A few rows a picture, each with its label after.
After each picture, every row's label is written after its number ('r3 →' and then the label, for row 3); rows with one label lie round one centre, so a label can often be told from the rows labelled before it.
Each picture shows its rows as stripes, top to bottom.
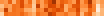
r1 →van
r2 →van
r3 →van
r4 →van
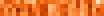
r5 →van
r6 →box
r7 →box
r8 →box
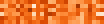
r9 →box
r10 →van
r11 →box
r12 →van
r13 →box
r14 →box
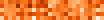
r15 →box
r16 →box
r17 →van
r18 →box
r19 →van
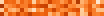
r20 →van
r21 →box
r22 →van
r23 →box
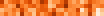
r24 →box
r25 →box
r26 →van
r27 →van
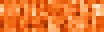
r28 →box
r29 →van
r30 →van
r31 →van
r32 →box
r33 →box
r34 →box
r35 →box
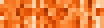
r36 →van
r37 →van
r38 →box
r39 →box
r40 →van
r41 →van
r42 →van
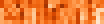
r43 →box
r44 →box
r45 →van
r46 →van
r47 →van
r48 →van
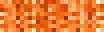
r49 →van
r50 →box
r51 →box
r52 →van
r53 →box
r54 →van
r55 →box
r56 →van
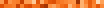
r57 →van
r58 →box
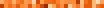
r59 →van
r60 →box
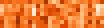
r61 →box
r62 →van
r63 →van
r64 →van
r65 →box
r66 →box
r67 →box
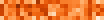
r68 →van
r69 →box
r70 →box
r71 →box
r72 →van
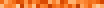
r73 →box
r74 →van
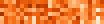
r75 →box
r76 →box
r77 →van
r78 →box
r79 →van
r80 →van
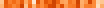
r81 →van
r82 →van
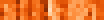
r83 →box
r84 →box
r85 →box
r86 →box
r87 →box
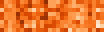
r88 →box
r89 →box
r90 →van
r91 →box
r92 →box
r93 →van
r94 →van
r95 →box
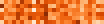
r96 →van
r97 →box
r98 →van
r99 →box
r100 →box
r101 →van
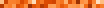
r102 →van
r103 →box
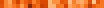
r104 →box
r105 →box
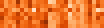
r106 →box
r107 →box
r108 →van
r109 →box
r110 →box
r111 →box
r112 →box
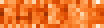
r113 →van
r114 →box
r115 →box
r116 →box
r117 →box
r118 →box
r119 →van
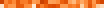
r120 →box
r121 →van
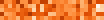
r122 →box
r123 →van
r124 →van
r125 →box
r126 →van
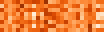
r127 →box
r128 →van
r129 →box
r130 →van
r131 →van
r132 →box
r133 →van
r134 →box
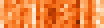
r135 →van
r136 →van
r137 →van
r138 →van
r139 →van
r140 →van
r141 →van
